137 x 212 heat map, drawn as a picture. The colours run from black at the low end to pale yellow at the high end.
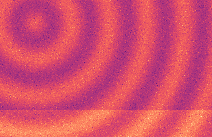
Seam: horizontal, 80% of the way down, the bottom part higher. Rings: centred on the top left. Average level on the scale: 60%.
